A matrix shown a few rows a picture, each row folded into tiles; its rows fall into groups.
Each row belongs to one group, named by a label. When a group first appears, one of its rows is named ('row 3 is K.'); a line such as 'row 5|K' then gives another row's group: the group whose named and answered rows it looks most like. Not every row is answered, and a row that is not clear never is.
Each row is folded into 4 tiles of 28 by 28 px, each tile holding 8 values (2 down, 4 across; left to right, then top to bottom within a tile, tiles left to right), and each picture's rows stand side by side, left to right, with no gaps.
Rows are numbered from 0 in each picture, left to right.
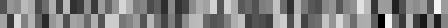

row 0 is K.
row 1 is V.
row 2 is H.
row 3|K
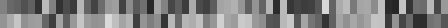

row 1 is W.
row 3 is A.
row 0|W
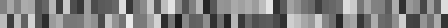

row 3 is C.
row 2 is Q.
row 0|K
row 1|A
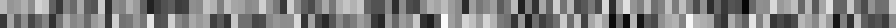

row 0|Q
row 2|Q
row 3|K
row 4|A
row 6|V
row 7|A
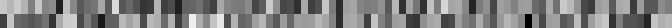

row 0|Q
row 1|W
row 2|W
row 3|C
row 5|A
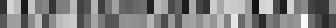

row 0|C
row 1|W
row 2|Q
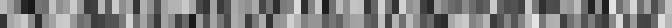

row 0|H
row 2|C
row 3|Q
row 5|H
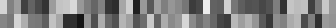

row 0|H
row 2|H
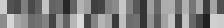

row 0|W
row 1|H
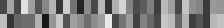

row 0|K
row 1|H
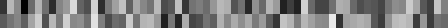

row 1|A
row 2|W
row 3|H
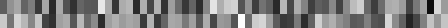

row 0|V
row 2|A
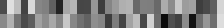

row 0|C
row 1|A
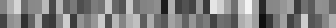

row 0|C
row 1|V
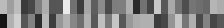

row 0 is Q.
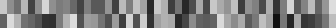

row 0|Q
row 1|K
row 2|A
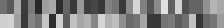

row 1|K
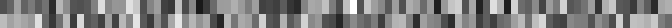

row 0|V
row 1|Q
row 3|C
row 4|Q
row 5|W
